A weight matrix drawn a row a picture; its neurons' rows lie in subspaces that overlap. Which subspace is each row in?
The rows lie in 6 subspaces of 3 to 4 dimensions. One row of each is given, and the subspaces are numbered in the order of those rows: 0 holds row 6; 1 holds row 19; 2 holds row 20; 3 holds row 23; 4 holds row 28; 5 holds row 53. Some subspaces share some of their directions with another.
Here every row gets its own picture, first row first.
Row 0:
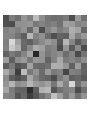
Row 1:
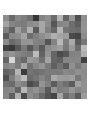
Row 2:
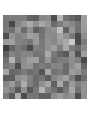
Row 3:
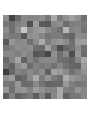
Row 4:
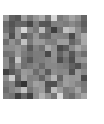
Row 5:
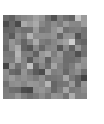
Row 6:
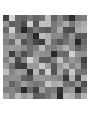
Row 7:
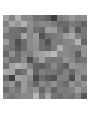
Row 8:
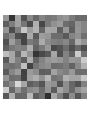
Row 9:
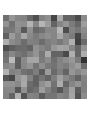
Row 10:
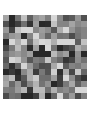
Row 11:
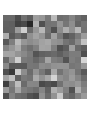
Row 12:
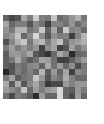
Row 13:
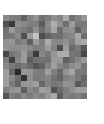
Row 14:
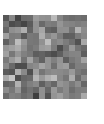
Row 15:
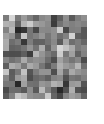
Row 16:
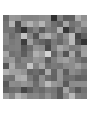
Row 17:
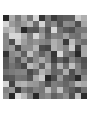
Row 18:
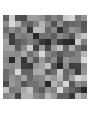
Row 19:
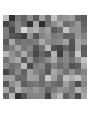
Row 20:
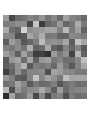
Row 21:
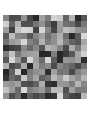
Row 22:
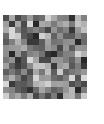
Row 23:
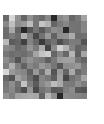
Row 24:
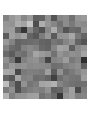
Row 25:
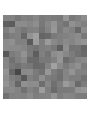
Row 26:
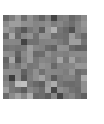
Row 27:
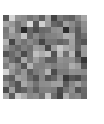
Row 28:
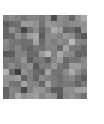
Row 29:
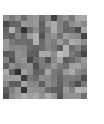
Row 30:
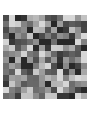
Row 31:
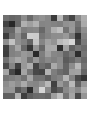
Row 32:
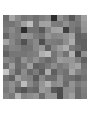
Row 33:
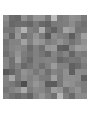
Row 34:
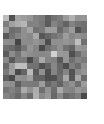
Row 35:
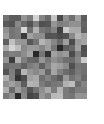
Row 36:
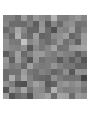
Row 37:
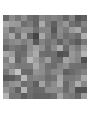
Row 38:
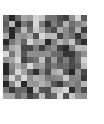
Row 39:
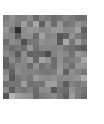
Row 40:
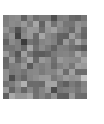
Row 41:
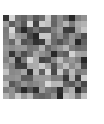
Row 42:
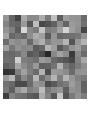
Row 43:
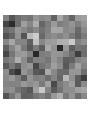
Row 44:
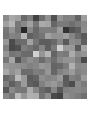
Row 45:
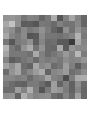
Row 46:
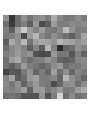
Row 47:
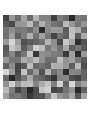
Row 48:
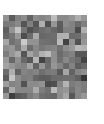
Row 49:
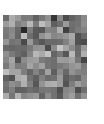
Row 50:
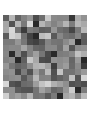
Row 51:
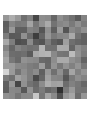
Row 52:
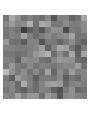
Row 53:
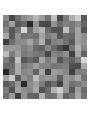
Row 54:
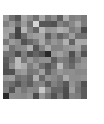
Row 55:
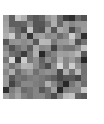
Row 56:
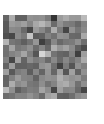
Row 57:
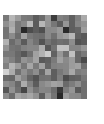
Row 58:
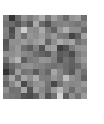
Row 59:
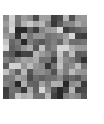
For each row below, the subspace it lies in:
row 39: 2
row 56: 3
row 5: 5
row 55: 3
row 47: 4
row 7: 0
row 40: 2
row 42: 2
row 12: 1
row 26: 1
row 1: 4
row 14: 0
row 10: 3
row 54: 2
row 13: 5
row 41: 0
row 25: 5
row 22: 0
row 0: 4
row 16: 5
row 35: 4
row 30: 3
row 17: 1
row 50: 0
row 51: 1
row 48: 2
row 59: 2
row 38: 5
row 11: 0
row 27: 1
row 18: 3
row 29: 4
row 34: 0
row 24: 0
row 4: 1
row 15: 2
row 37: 4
